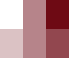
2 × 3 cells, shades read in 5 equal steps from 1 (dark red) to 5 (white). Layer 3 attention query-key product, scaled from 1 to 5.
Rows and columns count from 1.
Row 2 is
4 3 2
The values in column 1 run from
4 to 5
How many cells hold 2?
1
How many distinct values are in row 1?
3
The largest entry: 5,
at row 1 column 1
